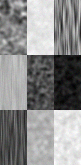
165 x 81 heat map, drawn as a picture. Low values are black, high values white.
The table splits into 3 rows of 3 panels. Panel 1,1: middling, blotchy, strong in contrast. Panel 1,2: very high, blotchy, faint in contrast. Panel 1,3: middling, streaked downward, strong in contrast. Panel 2,1: high, streaked downward, faint in contrast. Panel 2,2: low, blotchy. Panel 2,3: very low, blotchy, faint in contrast. Panel 3,1: low, streaked downward. Panel 3,2: high, blotchy, faint in contrast. Panel 3,3: very high, blotchy, faint in contrast.
